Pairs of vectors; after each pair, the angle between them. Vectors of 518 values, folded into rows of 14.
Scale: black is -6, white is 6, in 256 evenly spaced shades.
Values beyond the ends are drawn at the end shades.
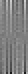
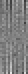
nearly opposite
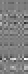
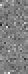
partly opposed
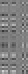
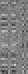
nearly opposite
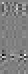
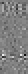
nearly opposite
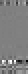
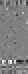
nearly parallel
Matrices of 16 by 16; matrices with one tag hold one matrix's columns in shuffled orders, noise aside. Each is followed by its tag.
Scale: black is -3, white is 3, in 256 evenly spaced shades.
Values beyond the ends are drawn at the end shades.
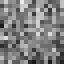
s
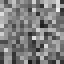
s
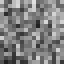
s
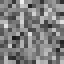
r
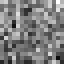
s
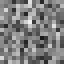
r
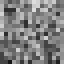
s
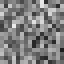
r
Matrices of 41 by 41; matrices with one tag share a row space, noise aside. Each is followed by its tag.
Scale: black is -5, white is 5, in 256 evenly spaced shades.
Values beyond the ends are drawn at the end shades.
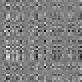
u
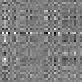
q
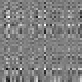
u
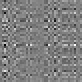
q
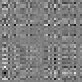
q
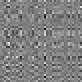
u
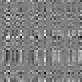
u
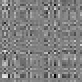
q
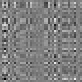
q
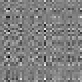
u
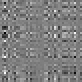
q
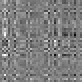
q
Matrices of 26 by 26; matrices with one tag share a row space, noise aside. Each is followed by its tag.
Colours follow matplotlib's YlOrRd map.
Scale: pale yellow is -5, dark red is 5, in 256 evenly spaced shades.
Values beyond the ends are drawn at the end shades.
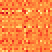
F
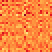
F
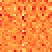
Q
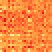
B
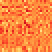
F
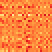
F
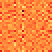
Q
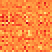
F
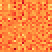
Q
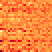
B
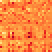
B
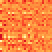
B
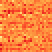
B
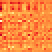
B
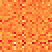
Q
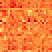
B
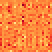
Q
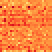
B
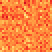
F
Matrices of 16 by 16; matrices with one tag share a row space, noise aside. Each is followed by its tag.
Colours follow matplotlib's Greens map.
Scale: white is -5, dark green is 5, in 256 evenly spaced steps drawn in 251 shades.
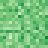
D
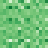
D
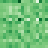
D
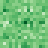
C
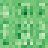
C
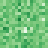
C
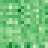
D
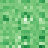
C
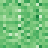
D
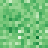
D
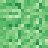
D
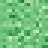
D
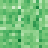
D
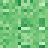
C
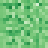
D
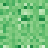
C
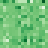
C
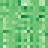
C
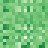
C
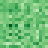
D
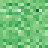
D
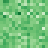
C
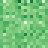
C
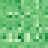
D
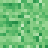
D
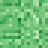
D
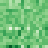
D
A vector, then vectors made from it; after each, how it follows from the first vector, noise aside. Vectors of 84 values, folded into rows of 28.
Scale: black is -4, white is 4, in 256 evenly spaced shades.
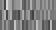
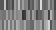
reversed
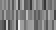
wrapped around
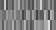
reversed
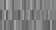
shrunk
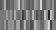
reversed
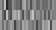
negated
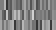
negated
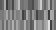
reversed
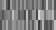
wrapped around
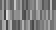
wrapped around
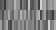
wrapped around
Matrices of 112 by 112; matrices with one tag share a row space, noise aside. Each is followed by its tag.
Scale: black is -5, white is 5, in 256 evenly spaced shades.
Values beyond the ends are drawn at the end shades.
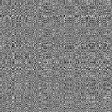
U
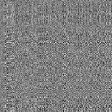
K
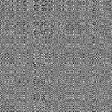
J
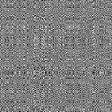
J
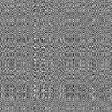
J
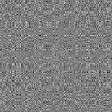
U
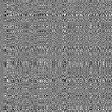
K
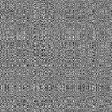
J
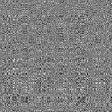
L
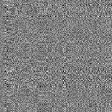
K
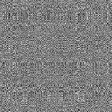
L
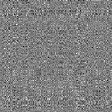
L
